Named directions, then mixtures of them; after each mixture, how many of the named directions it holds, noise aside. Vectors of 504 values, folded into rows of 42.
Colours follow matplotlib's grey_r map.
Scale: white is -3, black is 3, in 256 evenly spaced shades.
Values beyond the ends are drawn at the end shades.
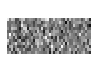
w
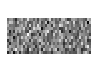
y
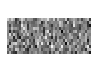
two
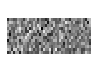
two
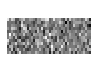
one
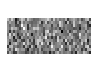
two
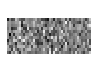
one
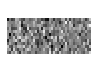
one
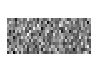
one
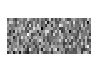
one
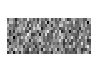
one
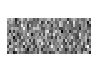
two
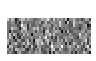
two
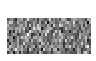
one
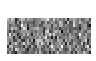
two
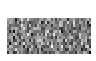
two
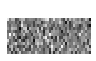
one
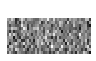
two
